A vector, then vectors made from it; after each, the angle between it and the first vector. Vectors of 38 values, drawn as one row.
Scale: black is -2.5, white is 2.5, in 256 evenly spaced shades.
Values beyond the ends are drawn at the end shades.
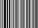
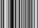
partly opposed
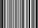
partly aligned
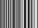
partly opposed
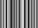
partly opposed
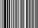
nearly parallel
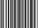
nearly opposite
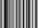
partly aligned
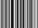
orthogonal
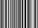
partly opposed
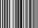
partly aligned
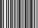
nearly opposite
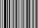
nearly parallel
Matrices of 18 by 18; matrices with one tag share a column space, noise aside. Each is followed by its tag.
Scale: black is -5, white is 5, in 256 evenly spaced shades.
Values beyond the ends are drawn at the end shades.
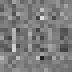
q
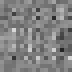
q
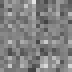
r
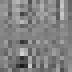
r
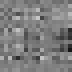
q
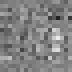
q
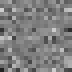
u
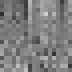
r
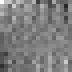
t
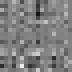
r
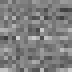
u
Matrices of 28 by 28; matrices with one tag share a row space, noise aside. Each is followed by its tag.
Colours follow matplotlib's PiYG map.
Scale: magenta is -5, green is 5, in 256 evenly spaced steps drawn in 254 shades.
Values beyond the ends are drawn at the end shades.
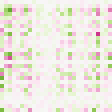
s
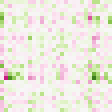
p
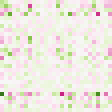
s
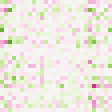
p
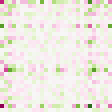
p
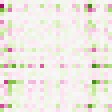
p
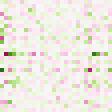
p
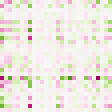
s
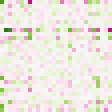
s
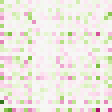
s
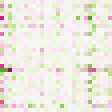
p
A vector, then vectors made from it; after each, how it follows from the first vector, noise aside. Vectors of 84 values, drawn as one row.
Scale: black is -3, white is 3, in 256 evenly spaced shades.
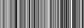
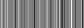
partly zeroed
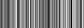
negated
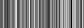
negated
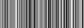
sign-scrambled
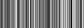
negated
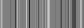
partly zeroed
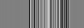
partly zeroed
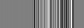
partly zeroed
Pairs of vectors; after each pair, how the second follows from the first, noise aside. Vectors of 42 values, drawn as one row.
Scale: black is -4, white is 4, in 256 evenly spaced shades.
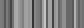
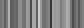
reversed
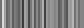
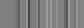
partly zeroed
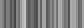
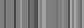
partly zeroed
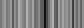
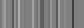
partly zeroed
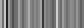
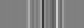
partly zeroed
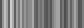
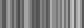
reversed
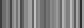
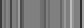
partly zeroed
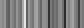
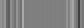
partly zeroed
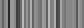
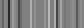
partly zeroed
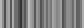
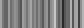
reversed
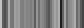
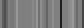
partly zeroed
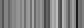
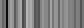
reversed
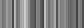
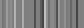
partly zeroed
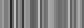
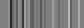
partly zeroed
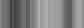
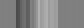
partly zeroed
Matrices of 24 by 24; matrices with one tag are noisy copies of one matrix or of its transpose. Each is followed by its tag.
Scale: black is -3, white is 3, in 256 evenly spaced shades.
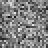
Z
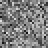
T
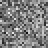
T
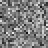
T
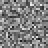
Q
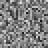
Q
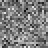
T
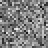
T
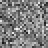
T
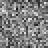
Z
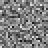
Q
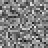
Q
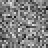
Z
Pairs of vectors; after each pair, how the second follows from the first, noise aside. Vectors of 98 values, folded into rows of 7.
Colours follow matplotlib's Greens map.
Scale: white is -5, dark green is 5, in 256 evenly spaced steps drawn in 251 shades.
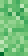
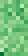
copied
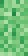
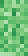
copied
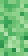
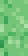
partly zeroed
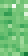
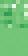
partly zeroed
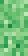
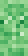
shuffled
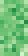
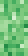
shuffled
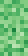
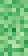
copied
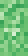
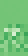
partly zeroed
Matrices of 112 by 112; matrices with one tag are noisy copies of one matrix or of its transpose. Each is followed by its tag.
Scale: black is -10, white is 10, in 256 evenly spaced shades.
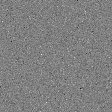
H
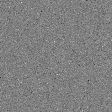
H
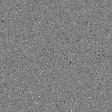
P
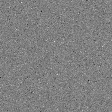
H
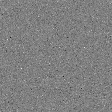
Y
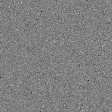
H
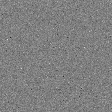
Y
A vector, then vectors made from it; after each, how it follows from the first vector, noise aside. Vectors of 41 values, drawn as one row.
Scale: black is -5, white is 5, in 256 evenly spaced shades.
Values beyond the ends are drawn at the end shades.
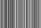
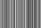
reversed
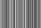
reversed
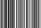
scaled up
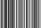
scaled up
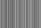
shrunk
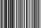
scaled up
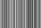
reversed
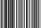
scaled up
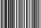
scaled up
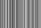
sign-scrambled
